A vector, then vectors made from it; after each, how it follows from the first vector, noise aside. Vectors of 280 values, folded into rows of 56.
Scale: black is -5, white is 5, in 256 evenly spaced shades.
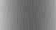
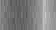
wrapped around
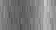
wrapped around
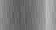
wrapped around
